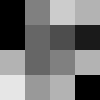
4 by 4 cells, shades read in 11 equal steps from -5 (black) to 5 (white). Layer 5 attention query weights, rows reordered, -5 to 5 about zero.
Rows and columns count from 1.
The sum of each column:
-4 -1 3 -5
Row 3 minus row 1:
7 -1 -3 0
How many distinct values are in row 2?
4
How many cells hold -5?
3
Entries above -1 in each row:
3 0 3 3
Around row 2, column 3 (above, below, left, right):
3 0 -1 -4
